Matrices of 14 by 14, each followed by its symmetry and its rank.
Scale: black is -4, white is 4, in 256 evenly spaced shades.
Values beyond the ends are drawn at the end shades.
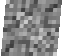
symmetric, full rank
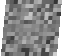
neither, rank three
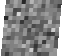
symmetric, full rank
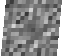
symmetric, full rank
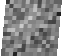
symmetric, full rank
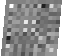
symmetric, rank three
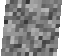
symmetric, full rank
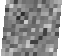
symmetric, full rank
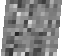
neither, rank three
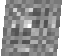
symmetric, rank three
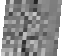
neither, rank three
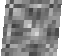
symmetric, rank three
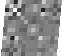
symmetric, rank three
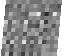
neither, rank three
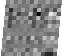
neither, rank three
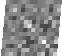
symmetric, rank three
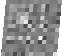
symmetric, rank three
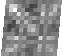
symmetric, rank three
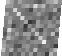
symmetric, full rank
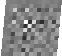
symmetric, rank three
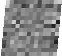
neither, rank three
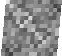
symmetric, full rank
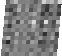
neither, rank three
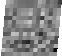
neither, rank three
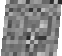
neither, rank three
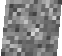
symmetric, full rank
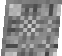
symmetric, rank three
